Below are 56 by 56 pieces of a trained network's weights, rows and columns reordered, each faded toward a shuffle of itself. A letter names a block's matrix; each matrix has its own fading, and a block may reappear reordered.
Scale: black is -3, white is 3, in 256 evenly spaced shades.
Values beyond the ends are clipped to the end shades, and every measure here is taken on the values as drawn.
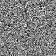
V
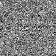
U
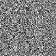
U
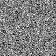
V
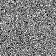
V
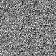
V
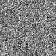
U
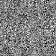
U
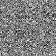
U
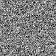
V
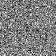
U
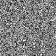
U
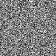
U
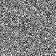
U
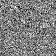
V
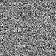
U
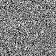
V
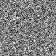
U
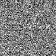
U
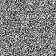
U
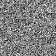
V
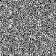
U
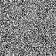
V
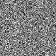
U
